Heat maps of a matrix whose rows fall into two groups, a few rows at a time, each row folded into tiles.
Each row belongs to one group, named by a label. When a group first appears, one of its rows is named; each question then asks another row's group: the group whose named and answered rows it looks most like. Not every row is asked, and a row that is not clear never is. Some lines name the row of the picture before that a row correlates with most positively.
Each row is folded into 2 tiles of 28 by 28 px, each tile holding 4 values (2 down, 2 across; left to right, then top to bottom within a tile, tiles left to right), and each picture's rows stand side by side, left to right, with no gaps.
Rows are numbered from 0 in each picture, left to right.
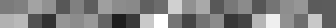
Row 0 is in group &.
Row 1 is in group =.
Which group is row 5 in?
=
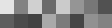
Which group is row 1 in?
=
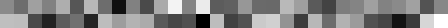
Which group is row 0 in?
&
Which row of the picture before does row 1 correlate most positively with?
0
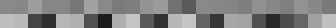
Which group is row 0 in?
&
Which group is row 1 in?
&
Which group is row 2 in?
&
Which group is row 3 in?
&
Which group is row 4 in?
&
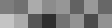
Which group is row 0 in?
&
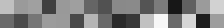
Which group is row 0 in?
=
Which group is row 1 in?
=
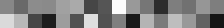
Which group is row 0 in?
&
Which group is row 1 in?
=
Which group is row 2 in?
=
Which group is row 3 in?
&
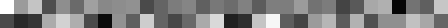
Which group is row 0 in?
=
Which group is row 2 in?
=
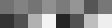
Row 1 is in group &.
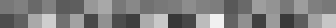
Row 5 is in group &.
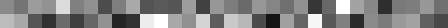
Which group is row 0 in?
&
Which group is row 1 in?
=
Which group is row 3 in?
=
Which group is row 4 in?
&
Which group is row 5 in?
=
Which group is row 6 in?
=
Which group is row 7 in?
&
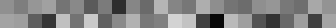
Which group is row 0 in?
&
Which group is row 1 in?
=
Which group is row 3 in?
&
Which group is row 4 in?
&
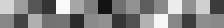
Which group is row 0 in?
=
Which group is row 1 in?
=
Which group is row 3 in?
=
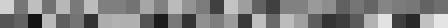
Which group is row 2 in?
&
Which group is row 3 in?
=
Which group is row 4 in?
=
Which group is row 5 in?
&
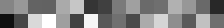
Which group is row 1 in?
=
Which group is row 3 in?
=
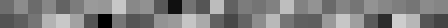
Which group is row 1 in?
&
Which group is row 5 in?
=
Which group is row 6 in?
&
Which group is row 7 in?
&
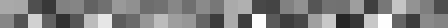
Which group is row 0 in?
=
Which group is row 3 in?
&
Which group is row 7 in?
=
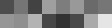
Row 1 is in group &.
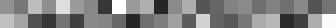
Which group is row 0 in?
&
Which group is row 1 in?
=
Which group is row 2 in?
=
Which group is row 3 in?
=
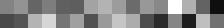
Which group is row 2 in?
&
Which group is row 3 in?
=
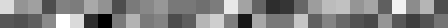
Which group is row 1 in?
&
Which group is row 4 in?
=
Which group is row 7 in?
=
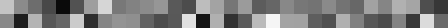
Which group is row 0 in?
=
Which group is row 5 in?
&
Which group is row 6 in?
&
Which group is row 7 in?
=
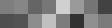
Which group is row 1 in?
=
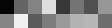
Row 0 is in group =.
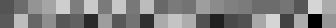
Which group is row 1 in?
=
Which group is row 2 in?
=
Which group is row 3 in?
&
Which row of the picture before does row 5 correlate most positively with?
0
